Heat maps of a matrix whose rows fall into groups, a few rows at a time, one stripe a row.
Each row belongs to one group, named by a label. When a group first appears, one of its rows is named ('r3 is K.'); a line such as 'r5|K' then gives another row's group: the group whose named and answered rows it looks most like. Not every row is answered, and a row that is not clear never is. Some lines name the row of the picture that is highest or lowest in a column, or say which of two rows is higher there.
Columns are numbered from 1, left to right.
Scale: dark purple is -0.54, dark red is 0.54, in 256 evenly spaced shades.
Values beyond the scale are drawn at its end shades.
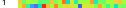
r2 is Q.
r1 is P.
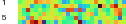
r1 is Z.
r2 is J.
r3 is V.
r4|P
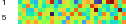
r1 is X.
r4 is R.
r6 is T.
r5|P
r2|V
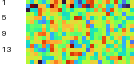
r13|Q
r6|Q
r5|V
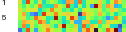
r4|Q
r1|V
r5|J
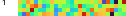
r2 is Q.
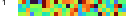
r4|J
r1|Q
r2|P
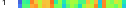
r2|Z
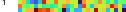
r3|Z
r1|Q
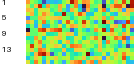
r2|X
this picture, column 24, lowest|6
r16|V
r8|Z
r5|Z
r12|V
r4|J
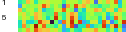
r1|X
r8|Z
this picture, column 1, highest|3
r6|R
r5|J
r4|J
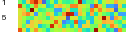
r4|V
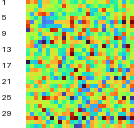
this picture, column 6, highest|25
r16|Z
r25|Z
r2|J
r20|J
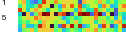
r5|Z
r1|Q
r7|R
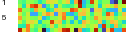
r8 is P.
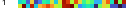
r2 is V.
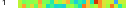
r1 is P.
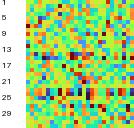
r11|X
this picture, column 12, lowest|24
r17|J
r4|R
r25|Q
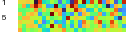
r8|P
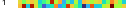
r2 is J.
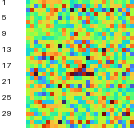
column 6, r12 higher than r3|Yes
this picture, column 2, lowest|18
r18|V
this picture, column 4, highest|26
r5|R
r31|R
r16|J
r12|R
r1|Z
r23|V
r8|J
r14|Z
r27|Z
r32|Z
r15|Q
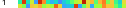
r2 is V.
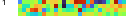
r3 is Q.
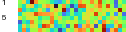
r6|Z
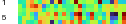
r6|R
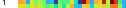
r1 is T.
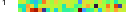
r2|X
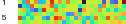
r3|Q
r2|Z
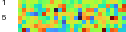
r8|T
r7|Z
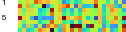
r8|R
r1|Z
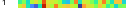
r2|Q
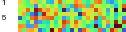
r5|Z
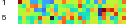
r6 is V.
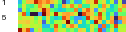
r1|Z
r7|J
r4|Q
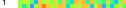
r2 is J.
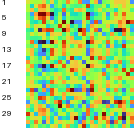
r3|J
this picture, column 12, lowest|6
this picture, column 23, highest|26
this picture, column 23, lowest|8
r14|Q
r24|Q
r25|J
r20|X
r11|Q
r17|Q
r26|X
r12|J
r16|X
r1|T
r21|Q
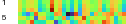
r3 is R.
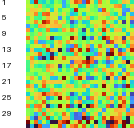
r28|X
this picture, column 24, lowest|13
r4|Z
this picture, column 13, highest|3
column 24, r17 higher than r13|Yes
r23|Q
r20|J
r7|Z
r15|Q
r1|V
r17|R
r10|P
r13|R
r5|R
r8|P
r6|Z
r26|T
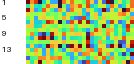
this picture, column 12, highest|12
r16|X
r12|R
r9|Q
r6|R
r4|T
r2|R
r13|V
